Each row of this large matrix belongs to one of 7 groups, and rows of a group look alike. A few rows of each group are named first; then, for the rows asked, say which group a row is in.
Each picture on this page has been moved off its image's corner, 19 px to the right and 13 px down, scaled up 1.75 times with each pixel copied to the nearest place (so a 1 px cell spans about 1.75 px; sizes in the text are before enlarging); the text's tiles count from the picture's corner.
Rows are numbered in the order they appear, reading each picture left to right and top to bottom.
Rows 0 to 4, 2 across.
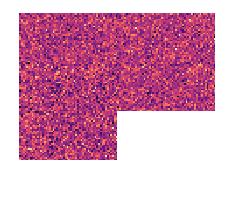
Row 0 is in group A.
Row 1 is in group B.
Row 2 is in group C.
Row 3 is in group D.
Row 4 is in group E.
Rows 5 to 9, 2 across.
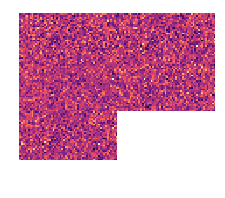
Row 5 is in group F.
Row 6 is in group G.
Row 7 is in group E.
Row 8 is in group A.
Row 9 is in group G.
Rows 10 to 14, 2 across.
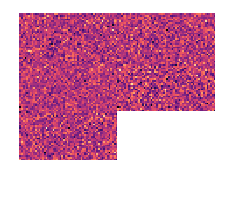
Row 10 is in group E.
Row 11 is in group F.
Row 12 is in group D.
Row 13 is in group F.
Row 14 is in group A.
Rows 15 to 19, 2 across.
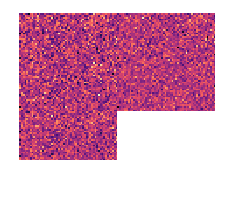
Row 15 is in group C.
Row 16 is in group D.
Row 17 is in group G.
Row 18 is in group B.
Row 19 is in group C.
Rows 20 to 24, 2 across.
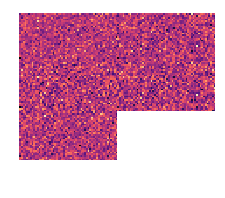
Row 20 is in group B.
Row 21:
G
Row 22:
F
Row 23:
G
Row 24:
D
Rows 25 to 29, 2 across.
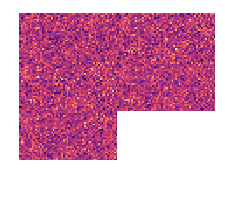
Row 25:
C
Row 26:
B
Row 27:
B
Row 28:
B
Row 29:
A
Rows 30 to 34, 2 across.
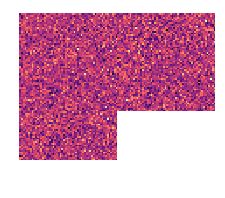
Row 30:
B
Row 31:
F
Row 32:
E
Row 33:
E
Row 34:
F
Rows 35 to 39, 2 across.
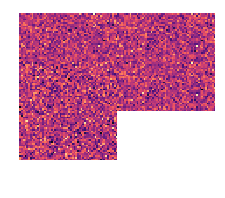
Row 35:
G
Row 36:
G
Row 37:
F
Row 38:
G
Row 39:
E
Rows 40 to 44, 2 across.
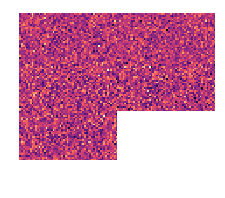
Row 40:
G
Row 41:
F
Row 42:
F
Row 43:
C
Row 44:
A
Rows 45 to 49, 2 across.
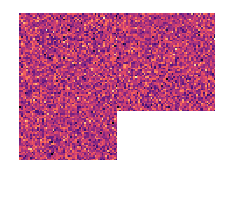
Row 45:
A
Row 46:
B
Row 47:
B
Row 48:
F
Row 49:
E
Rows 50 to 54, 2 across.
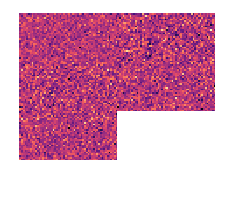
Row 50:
D
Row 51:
E
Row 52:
F
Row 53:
B
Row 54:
A
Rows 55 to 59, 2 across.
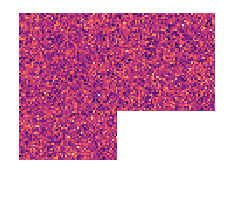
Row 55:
C
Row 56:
E
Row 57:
G
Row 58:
B
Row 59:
B
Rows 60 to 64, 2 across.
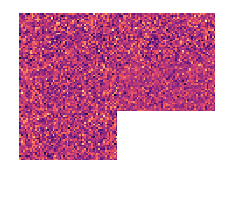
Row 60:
C
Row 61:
F
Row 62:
A
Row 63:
D
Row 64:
A
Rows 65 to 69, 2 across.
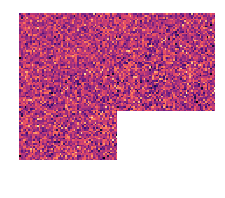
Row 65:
B
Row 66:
E
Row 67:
E
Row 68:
C
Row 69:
B
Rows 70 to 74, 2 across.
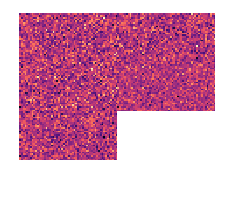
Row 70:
A
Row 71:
G
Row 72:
B
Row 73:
D
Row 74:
C
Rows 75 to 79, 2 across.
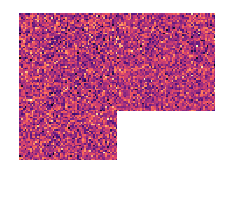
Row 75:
C
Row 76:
G
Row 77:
E
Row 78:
A
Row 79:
F
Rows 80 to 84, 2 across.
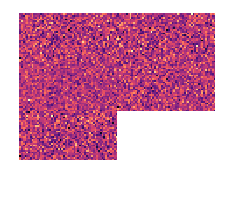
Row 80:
F
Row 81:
G
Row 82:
E
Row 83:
F
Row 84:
C
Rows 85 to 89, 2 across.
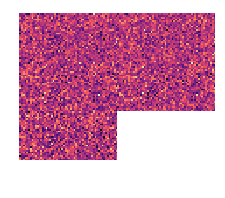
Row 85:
C
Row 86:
A
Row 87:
G
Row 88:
G
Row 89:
C
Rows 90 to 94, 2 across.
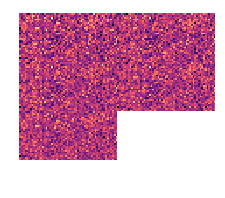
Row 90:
C
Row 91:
C
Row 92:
C
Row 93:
C
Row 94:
C
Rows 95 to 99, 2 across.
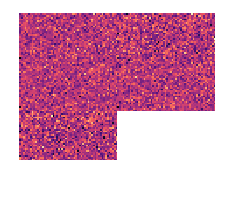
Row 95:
B
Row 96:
C
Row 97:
D
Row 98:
B
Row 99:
C
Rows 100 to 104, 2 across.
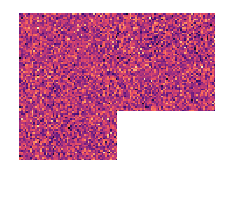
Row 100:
B
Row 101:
C
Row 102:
F
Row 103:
A
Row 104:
F
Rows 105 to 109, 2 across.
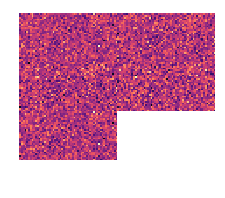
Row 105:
G
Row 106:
C
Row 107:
C
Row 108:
F
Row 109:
G
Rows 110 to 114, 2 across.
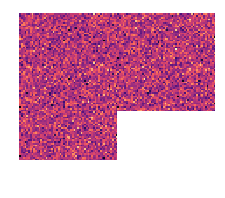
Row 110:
G
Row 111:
B
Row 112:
D
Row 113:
D
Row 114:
B
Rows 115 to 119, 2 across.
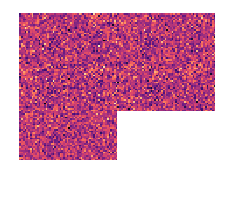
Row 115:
G
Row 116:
A
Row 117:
A
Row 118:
C
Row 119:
F
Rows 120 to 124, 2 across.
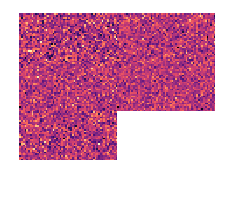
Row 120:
E
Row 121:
D
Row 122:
B
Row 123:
B
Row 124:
G
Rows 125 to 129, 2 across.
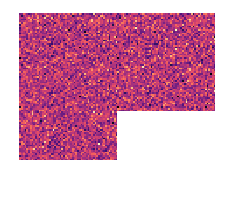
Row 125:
D
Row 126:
B
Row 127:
D
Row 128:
D
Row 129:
G
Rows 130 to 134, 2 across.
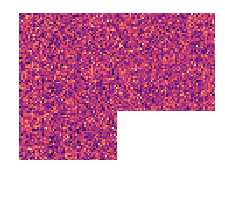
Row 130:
F
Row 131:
G
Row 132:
C
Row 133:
A
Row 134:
E
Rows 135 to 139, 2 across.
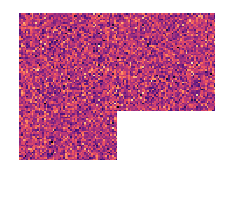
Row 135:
G
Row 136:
D
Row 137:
A
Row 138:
G
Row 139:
E
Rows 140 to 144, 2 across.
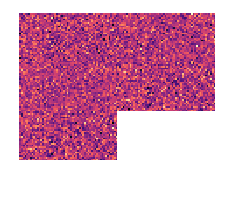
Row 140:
C
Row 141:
G
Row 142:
A
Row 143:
E
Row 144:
E
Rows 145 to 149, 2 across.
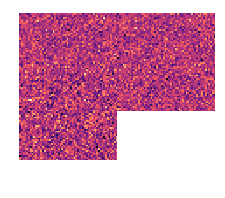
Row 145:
A
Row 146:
B
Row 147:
E
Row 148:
F
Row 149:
C
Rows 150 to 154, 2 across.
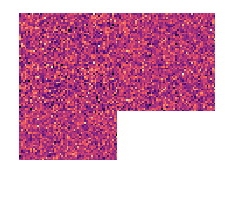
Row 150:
G
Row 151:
E
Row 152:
C
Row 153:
E
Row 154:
B
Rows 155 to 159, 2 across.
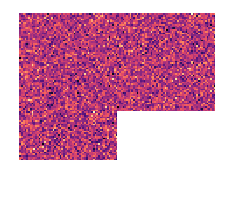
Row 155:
D
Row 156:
G
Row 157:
E
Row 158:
B
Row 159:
G
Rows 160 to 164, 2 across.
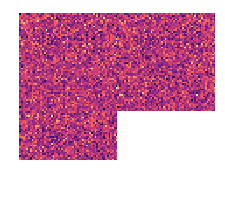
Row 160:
A
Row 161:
A
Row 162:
B
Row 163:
G
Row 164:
C
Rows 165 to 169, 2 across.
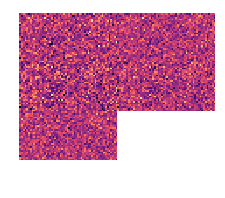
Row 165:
D
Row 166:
D
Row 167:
C
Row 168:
C
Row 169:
F
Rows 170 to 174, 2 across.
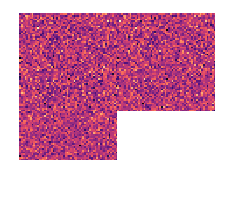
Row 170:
F
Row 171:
F
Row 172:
A
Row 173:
A
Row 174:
D
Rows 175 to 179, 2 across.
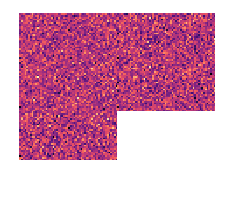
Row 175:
F
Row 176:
C
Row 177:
B
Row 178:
C
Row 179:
F
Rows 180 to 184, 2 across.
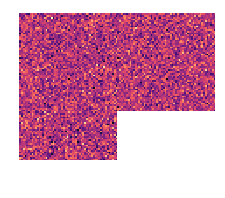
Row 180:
C
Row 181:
F
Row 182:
A
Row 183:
F
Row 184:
E
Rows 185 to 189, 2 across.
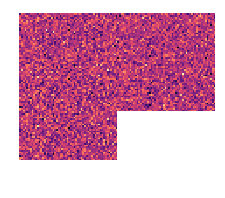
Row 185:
A
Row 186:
D
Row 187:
F
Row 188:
E
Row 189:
F
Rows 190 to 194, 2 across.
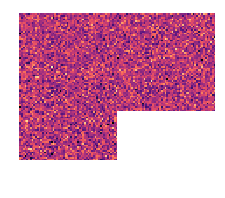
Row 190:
C
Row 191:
B
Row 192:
C
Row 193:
A
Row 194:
E
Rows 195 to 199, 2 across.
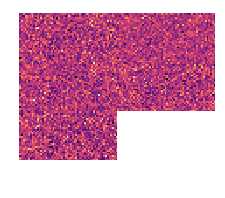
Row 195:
F
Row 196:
D
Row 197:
G
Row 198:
A
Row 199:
E
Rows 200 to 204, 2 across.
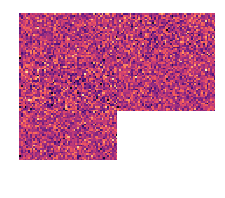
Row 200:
B
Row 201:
F
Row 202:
E
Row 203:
F
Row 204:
B
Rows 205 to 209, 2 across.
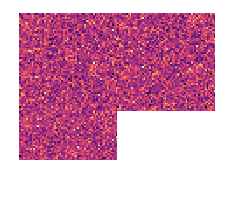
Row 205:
E
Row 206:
G
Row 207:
G
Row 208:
D
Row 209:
B
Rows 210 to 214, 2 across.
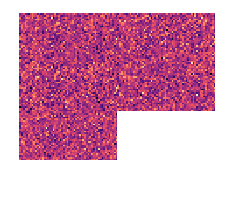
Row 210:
C
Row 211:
A
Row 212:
C
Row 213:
G
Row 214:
A
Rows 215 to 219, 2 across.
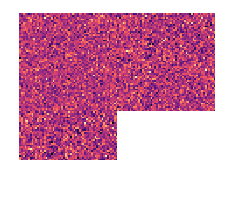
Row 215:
D
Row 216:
E
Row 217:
A
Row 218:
F
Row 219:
E
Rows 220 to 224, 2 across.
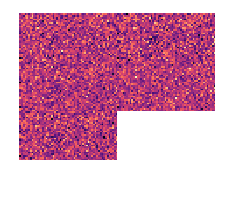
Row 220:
F
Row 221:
C
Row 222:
C
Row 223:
B
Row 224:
C
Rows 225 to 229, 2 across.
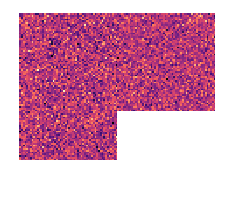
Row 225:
E
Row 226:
D
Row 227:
A
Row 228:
F
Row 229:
C
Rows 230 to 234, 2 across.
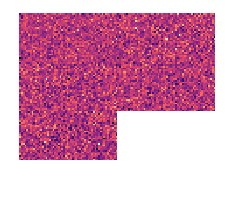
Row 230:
B
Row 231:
B
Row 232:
A
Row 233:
E
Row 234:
G
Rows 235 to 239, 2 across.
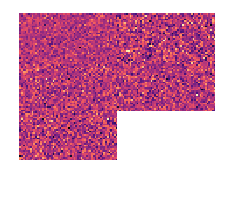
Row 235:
D
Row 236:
E
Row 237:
A
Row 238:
G
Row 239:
F
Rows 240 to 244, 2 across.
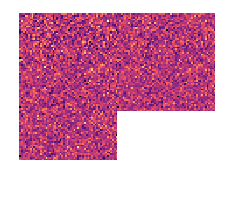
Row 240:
F
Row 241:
F
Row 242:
D
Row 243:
D
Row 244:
B
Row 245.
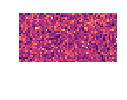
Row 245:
C
